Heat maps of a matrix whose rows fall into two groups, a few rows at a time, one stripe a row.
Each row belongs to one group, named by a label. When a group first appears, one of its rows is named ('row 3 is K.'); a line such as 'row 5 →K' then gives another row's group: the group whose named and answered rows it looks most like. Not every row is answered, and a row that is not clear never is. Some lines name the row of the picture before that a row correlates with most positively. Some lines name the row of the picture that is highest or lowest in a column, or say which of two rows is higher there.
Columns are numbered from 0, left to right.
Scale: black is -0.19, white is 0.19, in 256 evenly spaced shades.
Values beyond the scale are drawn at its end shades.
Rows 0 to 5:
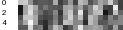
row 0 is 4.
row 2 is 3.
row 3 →3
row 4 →3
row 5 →3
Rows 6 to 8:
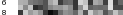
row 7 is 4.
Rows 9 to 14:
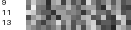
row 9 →4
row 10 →4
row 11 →4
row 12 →3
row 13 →4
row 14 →4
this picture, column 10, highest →14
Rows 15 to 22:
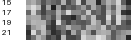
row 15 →4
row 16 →4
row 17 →4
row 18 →4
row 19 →4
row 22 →3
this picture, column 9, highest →21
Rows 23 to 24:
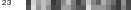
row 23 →3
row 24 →3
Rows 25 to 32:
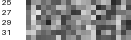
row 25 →3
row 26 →4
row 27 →3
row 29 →4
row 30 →4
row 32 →4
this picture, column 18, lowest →25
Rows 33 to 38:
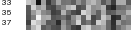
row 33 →4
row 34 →3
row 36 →3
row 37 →3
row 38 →3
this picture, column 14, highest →37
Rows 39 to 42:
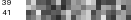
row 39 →4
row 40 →4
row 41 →3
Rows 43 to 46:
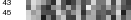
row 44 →4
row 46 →4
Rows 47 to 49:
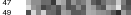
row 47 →4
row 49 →3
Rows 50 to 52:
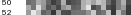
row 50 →3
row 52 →4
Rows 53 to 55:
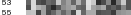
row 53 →4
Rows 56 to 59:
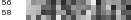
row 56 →4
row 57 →4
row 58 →4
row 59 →4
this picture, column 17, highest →56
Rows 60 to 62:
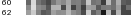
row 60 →4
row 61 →4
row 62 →4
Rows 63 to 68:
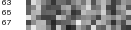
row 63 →3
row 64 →3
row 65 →3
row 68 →4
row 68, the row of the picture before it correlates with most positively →61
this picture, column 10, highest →67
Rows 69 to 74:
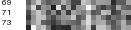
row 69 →3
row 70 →4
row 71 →3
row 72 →3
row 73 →3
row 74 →3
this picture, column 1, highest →74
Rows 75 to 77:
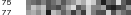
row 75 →4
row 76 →3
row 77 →4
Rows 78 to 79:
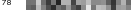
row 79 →3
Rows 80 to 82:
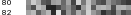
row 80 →4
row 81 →3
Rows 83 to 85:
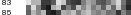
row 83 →4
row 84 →4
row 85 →3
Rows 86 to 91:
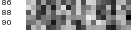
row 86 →4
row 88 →4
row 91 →3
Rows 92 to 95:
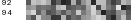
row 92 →3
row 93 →4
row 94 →4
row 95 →3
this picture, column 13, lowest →92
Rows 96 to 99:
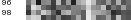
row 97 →3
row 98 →3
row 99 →4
